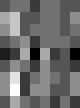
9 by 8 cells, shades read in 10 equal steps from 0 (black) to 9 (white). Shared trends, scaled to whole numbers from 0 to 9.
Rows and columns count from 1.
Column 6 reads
4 4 4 4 2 3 4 3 2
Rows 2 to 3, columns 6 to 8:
4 3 5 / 4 3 4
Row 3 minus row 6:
2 2 -1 2 -1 1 0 2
